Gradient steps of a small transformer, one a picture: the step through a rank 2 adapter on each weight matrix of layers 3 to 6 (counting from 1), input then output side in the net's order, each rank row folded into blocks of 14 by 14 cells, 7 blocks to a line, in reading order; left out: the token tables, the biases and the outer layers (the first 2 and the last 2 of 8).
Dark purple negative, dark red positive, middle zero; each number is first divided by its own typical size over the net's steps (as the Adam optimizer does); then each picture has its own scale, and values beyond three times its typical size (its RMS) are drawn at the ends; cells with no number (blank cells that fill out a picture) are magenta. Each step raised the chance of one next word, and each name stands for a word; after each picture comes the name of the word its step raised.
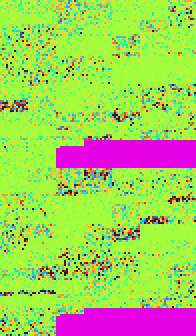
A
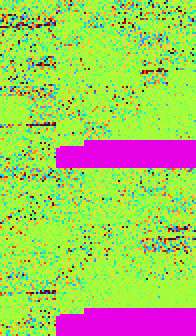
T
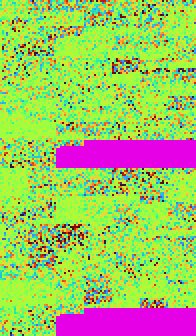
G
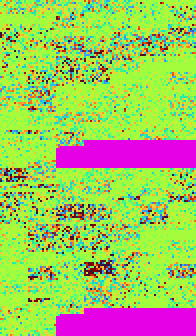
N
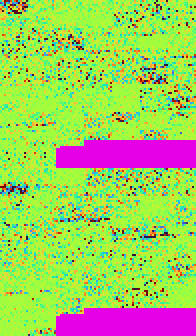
A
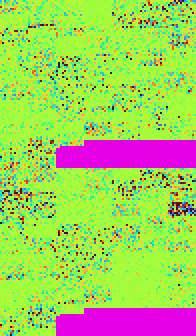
T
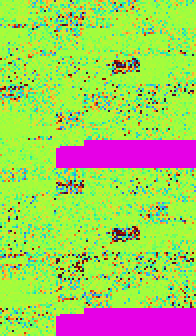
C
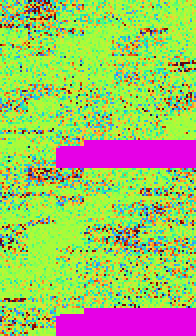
N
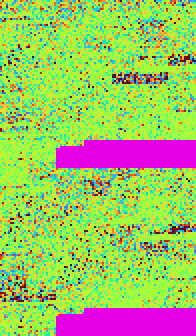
G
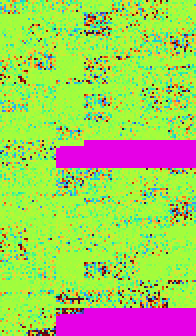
A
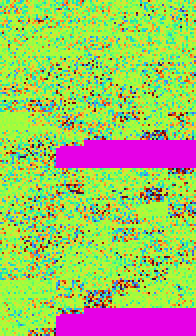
G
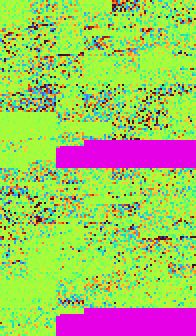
N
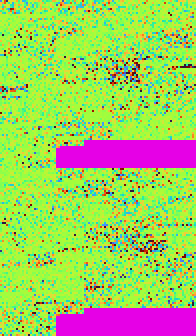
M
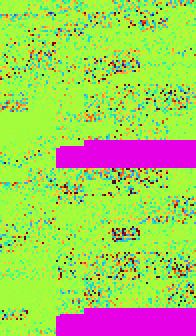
A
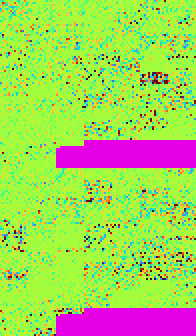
C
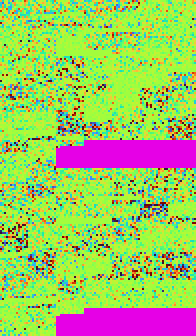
C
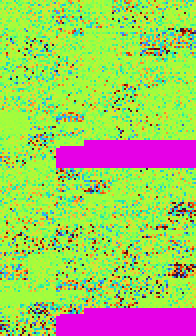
T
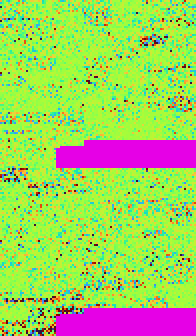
M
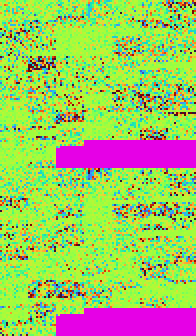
C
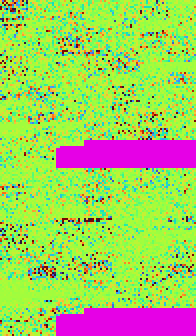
M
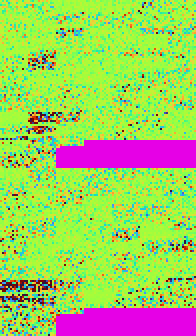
T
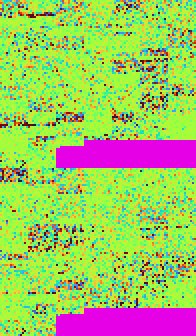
C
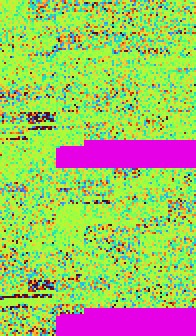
G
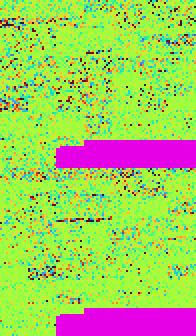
A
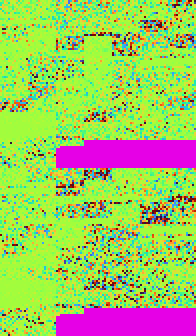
N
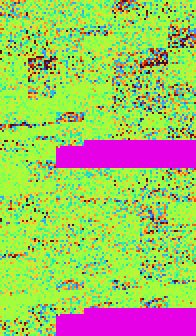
C
